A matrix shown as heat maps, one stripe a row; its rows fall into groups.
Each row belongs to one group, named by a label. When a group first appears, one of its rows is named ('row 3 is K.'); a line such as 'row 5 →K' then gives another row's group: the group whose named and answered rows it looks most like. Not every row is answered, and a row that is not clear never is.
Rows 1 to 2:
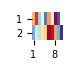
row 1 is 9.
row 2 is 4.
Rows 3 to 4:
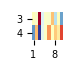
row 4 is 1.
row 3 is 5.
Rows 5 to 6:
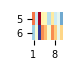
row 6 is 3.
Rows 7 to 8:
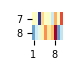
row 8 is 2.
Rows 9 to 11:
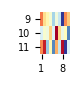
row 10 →4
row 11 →9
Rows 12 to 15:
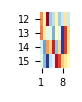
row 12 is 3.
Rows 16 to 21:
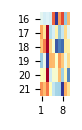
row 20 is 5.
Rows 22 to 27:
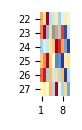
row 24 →4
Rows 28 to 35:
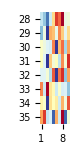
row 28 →2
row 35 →9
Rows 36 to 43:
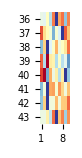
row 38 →1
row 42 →1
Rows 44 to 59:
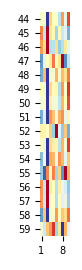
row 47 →2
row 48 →1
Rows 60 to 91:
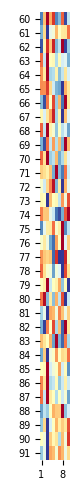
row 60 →2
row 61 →1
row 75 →2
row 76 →9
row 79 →5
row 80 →9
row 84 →1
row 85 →5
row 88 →2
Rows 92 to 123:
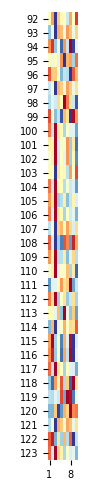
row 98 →4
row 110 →5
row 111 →2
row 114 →1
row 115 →9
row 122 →9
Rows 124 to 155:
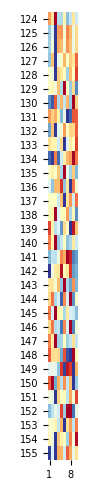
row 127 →1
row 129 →4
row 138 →5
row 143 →4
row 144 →9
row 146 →9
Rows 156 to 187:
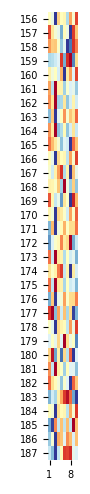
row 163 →1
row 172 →2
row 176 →1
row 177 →9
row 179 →4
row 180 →9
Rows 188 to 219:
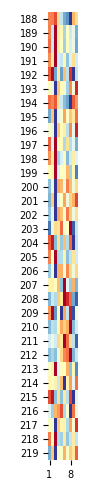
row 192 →9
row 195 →1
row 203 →2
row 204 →9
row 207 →4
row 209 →9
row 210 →2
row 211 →4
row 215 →9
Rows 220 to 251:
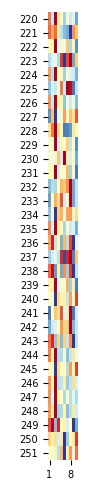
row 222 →5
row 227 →1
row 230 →4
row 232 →2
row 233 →2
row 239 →5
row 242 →2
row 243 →9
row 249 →9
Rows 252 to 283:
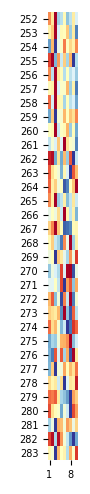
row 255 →9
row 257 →5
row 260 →5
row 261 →4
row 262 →9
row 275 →2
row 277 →1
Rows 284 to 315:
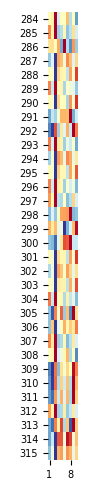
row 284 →5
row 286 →4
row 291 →2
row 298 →2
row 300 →2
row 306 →1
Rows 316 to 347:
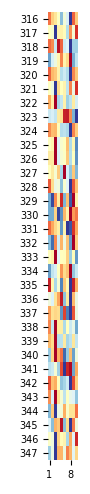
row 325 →5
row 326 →5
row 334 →2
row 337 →4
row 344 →1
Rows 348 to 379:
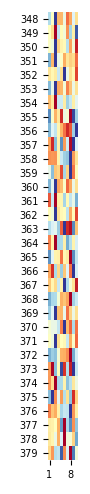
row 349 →5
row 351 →1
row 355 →2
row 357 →9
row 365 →2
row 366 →9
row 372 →2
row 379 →9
